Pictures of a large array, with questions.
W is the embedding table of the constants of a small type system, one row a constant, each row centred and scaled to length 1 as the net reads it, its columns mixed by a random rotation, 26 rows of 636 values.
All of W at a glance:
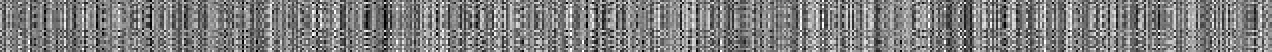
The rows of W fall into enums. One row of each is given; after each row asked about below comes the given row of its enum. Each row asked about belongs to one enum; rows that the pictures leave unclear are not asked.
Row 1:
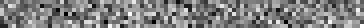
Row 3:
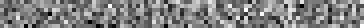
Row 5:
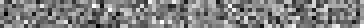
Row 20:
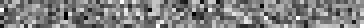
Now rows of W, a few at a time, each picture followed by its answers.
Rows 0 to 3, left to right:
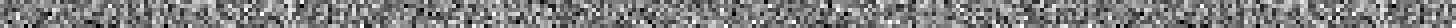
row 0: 3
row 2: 5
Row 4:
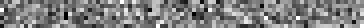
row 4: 20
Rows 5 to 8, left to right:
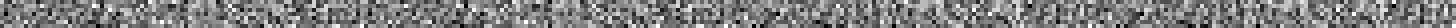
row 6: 5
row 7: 3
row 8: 3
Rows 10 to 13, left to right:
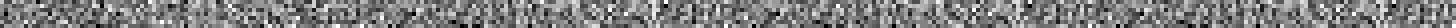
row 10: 5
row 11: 3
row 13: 3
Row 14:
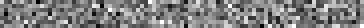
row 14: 5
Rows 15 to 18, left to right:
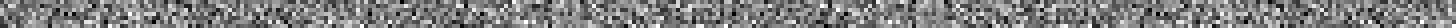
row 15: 1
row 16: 5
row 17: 5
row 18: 1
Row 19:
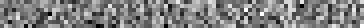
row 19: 3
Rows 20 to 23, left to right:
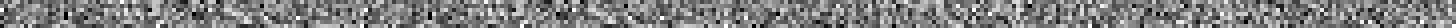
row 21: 20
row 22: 3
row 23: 1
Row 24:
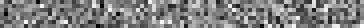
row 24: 5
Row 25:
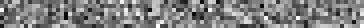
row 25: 20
